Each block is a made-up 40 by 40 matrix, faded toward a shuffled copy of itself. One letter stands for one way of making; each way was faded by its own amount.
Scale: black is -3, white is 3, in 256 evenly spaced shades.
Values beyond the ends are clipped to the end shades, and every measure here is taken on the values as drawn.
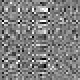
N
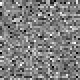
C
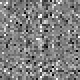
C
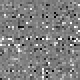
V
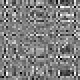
N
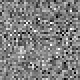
C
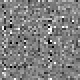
V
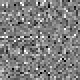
C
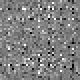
V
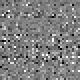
V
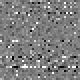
V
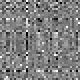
N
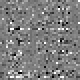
V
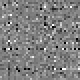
V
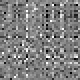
N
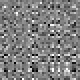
N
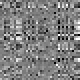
N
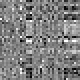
N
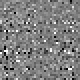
V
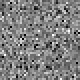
C
